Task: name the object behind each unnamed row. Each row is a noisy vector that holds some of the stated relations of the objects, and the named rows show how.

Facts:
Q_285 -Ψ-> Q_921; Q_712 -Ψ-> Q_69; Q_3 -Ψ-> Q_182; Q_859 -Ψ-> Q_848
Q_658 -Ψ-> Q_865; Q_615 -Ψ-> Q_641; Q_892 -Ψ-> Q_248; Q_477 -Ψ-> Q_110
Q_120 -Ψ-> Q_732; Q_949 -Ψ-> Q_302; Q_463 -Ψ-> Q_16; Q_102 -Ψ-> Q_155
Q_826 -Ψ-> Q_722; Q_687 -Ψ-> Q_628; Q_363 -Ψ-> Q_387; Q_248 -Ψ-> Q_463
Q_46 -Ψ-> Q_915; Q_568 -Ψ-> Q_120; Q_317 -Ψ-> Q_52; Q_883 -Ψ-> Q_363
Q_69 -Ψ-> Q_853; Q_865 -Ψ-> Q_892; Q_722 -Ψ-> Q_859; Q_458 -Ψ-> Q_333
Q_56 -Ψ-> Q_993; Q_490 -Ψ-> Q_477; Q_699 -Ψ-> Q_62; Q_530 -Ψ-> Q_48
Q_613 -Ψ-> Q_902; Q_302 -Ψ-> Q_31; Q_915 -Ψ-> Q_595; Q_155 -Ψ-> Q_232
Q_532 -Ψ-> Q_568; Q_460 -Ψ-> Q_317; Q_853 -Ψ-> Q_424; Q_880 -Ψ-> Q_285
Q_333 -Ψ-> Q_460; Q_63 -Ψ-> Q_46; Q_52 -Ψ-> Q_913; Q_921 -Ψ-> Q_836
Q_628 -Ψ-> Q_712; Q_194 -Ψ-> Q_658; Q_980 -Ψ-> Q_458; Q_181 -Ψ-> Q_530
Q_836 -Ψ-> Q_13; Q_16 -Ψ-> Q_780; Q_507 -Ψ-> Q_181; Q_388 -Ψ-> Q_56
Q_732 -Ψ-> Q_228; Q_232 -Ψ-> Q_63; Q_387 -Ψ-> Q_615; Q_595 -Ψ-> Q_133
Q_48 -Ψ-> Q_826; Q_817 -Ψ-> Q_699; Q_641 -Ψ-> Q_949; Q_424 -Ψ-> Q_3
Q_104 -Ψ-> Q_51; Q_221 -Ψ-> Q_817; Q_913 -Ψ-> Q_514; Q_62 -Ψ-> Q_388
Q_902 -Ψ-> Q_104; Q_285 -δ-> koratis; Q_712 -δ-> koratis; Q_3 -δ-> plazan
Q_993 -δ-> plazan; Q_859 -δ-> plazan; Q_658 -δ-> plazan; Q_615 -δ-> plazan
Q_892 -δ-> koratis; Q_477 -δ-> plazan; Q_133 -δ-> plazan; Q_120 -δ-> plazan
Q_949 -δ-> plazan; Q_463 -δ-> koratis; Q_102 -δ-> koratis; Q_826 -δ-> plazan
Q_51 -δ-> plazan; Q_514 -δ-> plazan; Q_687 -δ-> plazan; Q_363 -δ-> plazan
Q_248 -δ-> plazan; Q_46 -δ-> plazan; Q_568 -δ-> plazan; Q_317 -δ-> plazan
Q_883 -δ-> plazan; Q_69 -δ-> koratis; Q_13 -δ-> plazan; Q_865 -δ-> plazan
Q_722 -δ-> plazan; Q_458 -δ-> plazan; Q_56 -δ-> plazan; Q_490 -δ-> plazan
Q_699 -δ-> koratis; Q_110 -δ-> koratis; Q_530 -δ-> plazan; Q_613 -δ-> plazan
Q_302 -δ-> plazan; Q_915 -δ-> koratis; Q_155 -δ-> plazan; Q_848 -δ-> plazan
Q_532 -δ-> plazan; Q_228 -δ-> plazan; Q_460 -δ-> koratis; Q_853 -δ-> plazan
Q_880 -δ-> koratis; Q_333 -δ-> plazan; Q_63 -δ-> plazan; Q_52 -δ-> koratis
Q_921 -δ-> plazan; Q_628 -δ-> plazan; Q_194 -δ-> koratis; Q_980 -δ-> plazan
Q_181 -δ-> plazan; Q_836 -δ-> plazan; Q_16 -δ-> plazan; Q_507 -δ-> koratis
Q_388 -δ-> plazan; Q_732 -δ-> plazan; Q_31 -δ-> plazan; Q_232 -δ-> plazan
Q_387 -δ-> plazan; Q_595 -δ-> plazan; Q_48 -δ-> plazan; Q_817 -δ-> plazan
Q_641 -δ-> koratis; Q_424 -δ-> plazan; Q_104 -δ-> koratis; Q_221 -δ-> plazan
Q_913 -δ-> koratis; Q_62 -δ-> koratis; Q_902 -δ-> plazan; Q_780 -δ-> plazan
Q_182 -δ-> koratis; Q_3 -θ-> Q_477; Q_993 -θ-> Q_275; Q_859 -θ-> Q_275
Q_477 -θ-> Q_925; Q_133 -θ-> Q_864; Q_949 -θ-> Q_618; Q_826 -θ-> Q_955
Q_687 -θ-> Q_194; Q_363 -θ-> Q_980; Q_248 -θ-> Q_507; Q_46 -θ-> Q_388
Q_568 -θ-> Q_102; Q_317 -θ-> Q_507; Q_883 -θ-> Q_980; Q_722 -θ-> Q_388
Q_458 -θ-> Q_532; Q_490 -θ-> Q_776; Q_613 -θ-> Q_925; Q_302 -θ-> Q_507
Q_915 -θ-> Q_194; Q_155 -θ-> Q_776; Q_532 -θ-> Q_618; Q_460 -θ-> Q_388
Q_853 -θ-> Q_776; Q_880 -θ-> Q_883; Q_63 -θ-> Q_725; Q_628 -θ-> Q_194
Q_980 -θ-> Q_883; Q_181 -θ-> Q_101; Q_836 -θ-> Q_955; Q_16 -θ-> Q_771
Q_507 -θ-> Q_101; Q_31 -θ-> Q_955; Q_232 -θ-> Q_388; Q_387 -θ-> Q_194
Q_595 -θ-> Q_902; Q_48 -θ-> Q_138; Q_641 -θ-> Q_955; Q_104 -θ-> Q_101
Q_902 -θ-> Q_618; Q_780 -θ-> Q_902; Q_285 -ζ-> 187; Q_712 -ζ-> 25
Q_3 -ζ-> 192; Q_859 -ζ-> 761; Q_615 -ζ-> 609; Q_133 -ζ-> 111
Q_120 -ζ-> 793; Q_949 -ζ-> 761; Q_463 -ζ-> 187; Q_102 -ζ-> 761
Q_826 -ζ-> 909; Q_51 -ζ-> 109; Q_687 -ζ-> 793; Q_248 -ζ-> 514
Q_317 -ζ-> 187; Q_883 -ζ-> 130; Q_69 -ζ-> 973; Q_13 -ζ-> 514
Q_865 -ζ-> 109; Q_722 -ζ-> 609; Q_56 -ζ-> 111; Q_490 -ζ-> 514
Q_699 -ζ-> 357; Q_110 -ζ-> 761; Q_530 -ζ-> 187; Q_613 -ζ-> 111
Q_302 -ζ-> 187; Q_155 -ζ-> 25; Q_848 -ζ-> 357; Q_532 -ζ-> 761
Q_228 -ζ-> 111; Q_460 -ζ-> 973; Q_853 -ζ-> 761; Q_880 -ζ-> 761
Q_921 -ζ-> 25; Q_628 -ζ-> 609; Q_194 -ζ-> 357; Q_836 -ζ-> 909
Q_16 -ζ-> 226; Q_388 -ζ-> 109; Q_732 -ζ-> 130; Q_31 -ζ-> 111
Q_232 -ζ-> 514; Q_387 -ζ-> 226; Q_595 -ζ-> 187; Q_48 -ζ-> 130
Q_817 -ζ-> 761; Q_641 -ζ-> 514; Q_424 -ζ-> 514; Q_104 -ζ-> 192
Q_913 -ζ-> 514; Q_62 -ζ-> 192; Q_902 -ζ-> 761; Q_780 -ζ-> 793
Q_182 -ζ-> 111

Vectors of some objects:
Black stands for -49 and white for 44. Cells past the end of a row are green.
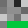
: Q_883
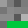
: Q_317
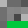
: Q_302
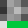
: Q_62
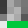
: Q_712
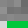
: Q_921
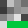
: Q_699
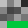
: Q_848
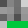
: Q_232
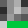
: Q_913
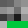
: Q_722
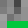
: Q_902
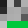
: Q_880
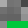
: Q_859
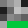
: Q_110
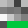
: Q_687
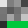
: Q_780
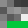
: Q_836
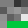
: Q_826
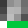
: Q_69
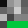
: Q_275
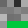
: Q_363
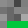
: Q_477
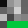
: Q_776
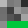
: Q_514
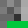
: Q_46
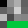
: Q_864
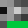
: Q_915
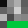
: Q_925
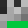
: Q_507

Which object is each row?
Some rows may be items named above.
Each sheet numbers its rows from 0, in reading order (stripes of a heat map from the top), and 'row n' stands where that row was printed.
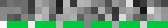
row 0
Q_615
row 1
Q_712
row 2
Q_880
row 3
Q_732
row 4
Q_182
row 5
Q_641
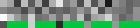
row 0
Q_687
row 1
Q_221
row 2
Q_780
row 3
Q_31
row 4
Q_853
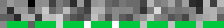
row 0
Q_388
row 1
Q_955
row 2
Q_628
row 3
Q_69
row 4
Q_615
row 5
Q_285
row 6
Q_13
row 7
Q_880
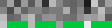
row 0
Q_658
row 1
Q_532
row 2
Q_248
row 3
Q_102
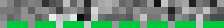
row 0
Q_853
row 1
Q_826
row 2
Q_194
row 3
Q_460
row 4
Q_3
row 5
Q_980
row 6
Q_110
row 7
Q_628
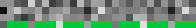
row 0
Q_915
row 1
Q_133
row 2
Q_490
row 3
Q_463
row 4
Q_317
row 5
Q_817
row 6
Q_52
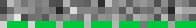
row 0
Q_699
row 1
Q_424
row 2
Q_892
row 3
Q_532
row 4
Q_530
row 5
Q_48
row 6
Q_104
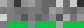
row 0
Q_387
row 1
Q_949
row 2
Q_228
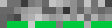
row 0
Q_993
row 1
Q_613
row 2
Q_120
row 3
Q_56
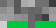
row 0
Q_155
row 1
Q_993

